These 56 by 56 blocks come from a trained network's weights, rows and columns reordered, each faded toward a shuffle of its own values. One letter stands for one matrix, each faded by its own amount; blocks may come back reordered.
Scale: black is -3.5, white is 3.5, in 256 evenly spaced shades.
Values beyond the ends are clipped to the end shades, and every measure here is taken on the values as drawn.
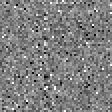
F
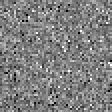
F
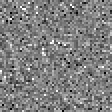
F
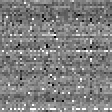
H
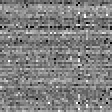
H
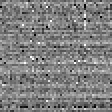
H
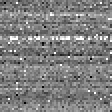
H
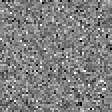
F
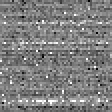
H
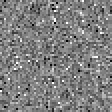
F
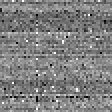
H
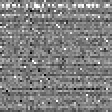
H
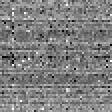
H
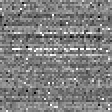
H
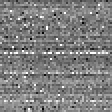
H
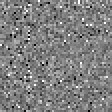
F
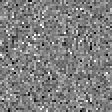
F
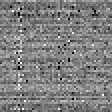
H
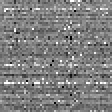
H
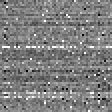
H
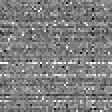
H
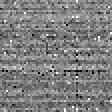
H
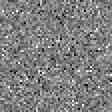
F
